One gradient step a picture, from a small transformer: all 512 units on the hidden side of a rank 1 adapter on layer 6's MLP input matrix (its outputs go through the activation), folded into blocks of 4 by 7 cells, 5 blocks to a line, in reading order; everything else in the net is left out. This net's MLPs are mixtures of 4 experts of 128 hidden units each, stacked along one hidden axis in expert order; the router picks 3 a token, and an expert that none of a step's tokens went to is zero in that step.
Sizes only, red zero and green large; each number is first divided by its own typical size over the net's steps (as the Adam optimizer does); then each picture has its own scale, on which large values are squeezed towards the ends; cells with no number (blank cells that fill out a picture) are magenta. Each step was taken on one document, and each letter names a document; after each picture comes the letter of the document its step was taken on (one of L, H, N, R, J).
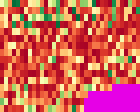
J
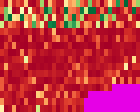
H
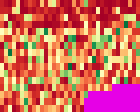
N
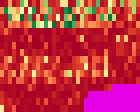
H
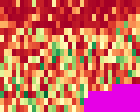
N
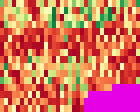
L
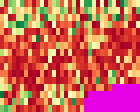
L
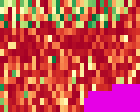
J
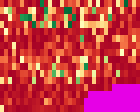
H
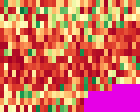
L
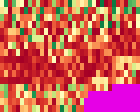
J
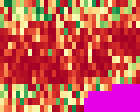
J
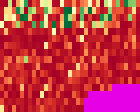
H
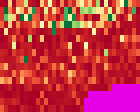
H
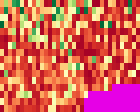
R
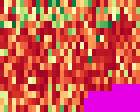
R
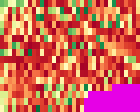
R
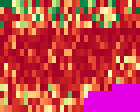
R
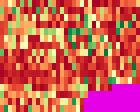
L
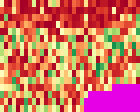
N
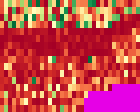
R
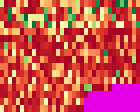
H
